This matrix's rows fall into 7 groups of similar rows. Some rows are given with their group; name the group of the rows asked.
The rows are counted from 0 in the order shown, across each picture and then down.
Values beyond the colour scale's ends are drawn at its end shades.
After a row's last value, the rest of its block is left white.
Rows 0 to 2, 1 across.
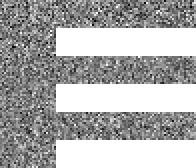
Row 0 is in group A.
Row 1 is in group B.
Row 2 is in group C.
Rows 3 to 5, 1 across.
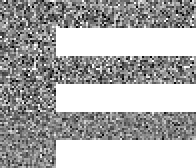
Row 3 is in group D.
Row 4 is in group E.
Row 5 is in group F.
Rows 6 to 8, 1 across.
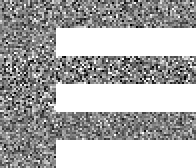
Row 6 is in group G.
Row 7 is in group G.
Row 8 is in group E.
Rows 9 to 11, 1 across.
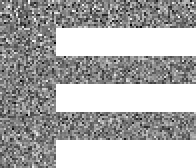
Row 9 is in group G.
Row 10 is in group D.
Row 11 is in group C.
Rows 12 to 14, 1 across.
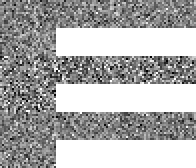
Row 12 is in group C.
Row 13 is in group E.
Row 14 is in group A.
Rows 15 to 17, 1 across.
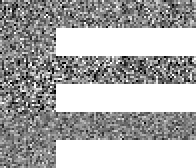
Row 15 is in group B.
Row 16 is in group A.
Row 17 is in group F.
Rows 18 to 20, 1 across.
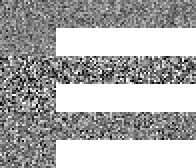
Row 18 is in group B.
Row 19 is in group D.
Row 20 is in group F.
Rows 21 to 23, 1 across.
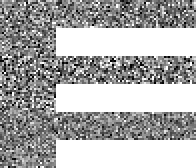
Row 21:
A
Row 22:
B
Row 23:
D
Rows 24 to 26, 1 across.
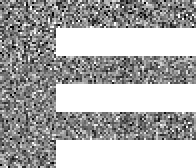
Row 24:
A
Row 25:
G
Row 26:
A
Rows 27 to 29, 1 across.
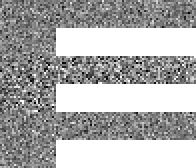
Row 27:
B
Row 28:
C
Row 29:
G
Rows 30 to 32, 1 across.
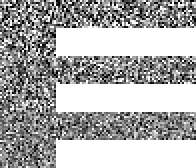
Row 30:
A
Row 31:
D
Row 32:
E
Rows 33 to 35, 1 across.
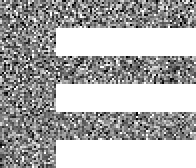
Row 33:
G
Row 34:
B
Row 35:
C
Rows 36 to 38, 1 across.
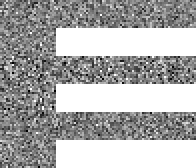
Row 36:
F
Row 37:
F
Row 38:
E
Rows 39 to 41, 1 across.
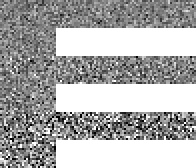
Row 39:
E
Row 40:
G
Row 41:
A
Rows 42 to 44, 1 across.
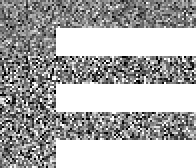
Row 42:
A
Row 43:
A
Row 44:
C
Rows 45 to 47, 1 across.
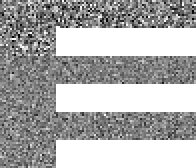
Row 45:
D
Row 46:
F
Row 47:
F
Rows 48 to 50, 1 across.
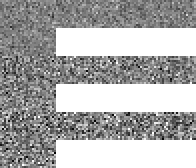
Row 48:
A
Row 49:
B
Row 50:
B
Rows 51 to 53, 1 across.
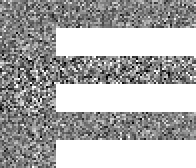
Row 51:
D
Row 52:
C
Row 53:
C
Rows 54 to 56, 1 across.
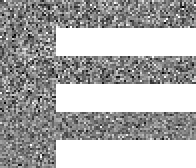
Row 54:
D
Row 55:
D
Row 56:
F
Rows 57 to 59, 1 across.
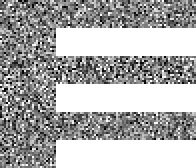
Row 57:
F
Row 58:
E
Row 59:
B
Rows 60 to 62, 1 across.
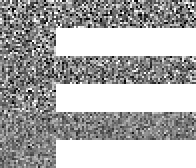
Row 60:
G
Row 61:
D
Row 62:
D
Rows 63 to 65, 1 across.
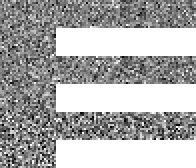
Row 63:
A
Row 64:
A
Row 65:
F
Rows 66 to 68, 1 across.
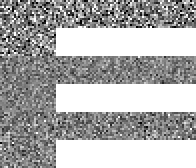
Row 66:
G
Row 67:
B
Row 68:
E
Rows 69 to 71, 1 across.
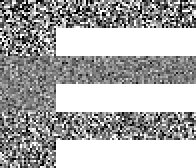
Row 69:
E
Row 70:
F
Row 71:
A
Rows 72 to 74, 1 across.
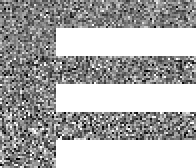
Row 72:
B
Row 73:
E
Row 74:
G
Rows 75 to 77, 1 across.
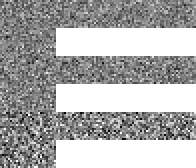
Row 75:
B
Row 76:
F
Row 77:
C
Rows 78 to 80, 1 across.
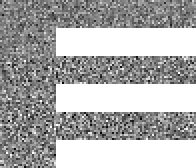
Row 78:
D
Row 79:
G
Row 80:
G
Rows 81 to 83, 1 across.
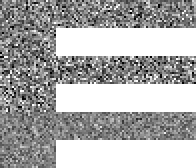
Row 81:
A
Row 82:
E
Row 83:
C
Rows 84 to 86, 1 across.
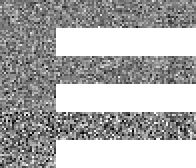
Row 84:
F
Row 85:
B
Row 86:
B
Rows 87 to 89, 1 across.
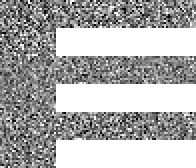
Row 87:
C
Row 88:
G
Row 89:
G
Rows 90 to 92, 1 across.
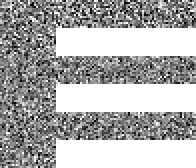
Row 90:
G
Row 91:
D
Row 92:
D
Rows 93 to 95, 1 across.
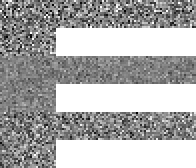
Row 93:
B
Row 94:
D
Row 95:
C
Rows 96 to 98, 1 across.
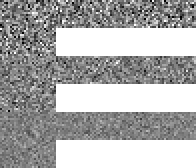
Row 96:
E
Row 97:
A
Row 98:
C
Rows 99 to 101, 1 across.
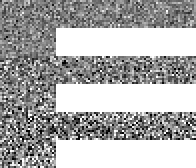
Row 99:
B
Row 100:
F
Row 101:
D
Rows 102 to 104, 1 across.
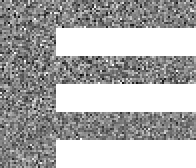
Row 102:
G
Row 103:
F
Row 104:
D
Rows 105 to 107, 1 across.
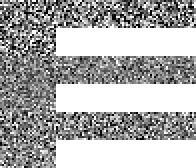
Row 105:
A
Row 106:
B
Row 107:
G
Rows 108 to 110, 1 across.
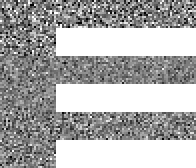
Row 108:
G
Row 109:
F
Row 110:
B
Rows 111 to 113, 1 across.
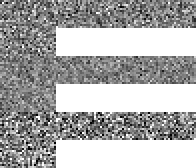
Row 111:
E
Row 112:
C
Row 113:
F
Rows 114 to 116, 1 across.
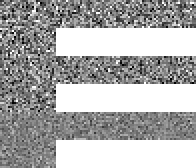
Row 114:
E
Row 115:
A
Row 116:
G
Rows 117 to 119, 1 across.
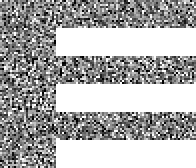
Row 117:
G
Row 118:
F
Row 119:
D
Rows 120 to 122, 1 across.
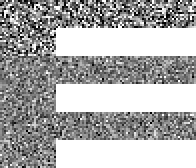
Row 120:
F
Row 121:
F
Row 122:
E
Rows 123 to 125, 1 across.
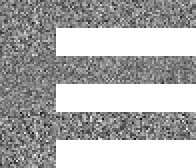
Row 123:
C
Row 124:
B
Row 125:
C
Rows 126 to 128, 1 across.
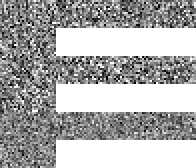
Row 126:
A
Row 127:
C
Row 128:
E
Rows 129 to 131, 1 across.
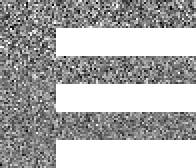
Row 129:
A
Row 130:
G
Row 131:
E
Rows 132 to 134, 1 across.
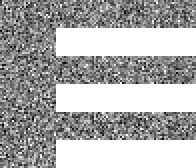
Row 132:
B
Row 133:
F
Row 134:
F
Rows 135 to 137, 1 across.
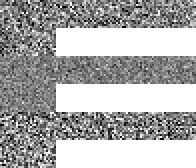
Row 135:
C
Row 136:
E
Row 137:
F
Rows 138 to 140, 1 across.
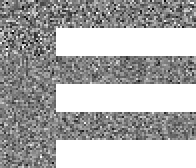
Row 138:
E
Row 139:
A
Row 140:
F
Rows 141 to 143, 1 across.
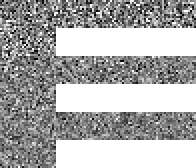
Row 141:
E
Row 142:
F
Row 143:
A
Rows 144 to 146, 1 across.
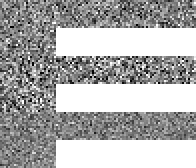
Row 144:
A
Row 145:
C
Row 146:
G
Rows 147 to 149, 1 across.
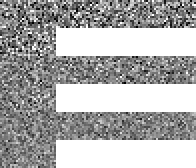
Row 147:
D
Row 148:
C
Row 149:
C
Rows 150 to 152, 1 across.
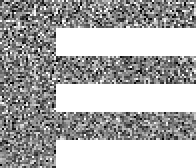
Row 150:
E
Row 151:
A
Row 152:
B
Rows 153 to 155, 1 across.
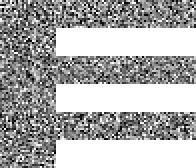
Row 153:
G
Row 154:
C
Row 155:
B
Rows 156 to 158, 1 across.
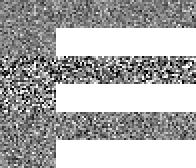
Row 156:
E
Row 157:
E
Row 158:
G
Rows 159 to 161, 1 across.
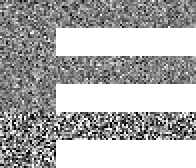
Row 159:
F
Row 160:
C
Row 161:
G
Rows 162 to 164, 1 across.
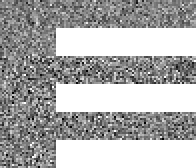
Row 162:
C
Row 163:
D
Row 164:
F
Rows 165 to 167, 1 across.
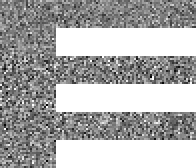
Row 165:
D
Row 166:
B
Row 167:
B
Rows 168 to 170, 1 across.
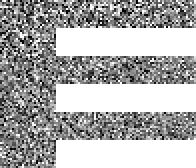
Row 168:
C
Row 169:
C
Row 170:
F
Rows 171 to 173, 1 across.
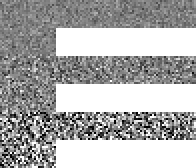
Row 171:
A
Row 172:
E
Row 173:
C
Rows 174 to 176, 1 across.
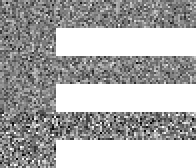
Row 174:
B
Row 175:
C
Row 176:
E
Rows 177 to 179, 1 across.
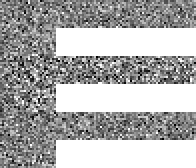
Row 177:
C
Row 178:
C
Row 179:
F
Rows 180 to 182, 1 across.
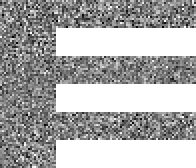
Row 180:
D
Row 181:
B
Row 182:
C
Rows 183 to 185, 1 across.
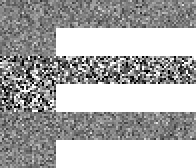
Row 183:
C
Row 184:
C
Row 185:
B
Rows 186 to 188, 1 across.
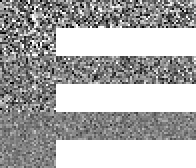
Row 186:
C
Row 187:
A
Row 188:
G
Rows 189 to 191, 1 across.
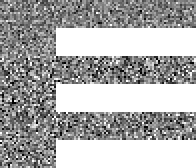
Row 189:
E
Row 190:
A
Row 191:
E
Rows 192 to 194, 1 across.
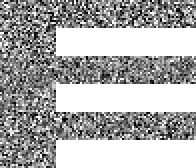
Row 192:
E
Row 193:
D
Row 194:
F
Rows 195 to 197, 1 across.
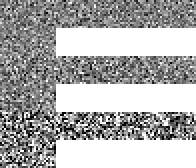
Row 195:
G
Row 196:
G
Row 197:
B
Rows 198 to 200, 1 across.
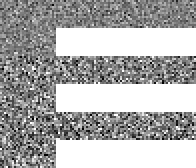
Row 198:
G
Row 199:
F
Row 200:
D
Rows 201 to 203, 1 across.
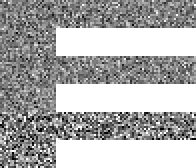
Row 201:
D
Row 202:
C
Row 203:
D
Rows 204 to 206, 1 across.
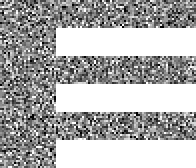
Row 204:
F
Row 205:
G
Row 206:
G
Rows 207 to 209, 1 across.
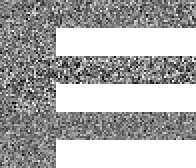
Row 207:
E
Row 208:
D
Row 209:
E
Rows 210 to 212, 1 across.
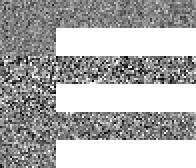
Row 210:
B
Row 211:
A
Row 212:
C
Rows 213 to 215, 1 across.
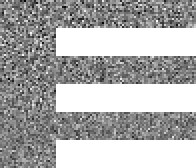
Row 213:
F
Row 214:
F
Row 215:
D
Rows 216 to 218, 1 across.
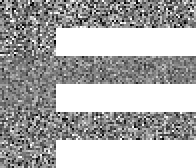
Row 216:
G
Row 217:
F
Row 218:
F
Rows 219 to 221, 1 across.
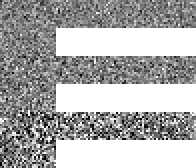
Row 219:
E
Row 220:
F
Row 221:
C
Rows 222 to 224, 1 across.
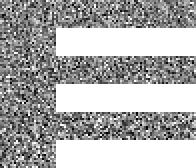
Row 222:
G
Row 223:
E
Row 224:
C
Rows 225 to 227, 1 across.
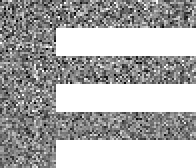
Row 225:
B
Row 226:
C
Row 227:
C
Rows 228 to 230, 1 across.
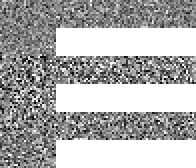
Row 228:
B
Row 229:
C
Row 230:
G
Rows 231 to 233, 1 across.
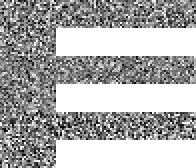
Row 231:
F
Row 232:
C
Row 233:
E
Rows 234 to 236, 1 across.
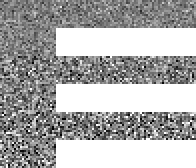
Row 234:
E
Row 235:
F
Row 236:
E
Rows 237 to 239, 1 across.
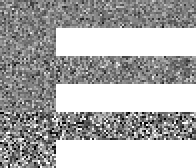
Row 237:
F
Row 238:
B
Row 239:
E
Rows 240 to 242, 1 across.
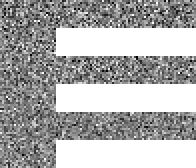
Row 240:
B
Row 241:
G
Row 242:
E
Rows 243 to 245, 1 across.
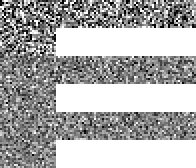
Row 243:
B
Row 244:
E
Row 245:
G
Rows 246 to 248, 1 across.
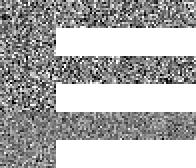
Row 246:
G
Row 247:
A
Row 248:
F
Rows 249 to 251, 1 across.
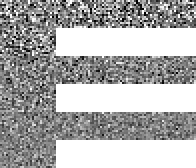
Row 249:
G
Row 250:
F
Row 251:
F
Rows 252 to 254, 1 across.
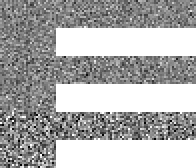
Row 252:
G
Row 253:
G
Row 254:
F
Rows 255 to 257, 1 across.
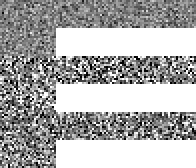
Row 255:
F
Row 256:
G
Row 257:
E
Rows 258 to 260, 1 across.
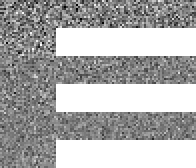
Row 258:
F
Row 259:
G
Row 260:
D
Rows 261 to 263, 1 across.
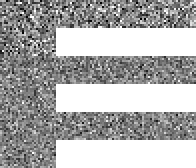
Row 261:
C
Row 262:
E
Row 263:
G
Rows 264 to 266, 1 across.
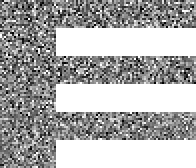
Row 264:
E
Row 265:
B
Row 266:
C
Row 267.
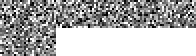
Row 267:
G
